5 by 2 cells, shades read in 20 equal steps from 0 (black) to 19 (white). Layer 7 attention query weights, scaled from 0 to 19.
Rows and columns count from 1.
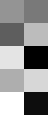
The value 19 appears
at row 5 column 1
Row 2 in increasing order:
7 14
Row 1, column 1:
11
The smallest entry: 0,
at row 3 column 2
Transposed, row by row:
11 7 17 13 19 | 9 14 0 16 1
